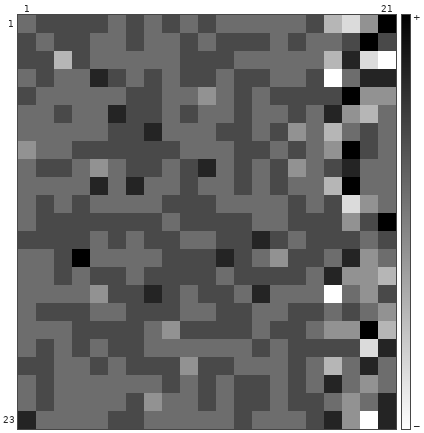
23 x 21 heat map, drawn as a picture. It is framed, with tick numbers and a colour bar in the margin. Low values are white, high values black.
There are no regular stripes. A vertical seam about 80% of the way across splits the table, and the left part is calmer. There is no overall slope. On average the colour sits 60% of the way up the scale. Fine speckle covers the field.
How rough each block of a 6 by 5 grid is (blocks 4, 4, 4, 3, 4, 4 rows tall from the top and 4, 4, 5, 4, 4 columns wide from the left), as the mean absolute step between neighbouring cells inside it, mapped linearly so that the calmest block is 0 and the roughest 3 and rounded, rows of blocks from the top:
10003 | 00002 | 01002 | 00011 | 00002 | 00002
